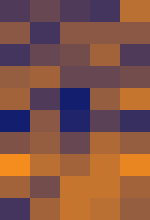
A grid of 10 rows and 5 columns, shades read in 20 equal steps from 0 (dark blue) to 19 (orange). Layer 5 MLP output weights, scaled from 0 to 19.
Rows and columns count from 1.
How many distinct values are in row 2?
2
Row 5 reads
12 5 0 11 15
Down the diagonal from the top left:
5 4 8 7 15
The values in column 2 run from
4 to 14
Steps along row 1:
up down down up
